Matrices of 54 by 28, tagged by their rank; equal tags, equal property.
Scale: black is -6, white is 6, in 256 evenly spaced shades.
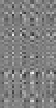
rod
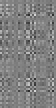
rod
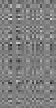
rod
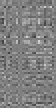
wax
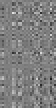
wax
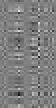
rod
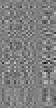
wax
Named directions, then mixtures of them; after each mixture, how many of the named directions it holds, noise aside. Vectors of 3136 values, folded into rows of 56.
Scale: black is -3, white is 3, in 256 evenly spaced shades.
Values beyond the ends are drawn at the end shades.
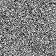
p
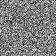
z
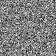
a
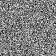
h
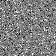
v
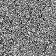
three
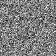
two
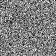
one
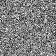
three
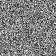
one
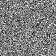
two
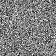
three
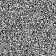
one
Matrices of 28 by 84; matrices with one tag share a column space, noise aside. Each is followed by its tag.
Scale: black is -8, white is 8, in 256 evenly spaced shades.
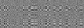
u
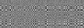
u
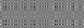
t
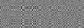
u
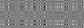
t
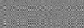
u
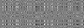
t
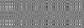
t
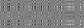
t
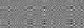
u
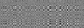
u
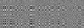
u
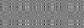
t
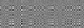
u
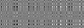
t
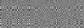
u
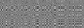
u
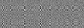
u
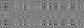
t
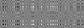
t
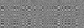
u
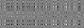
t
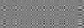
u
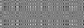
t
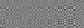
u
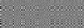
u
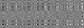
t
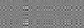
u
